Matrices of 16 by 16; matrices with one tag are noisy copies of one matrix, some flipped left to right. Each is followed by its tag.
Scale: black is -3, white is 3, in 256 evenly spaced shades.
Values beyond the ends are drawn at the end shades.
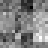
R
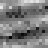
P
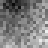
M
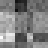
R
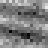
P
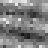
P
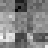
R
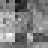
R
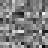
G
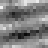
P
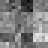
R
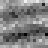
P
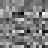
G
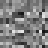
G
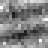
P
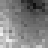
M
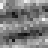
P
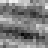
P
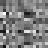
G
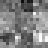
R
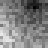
M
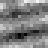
P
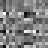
G
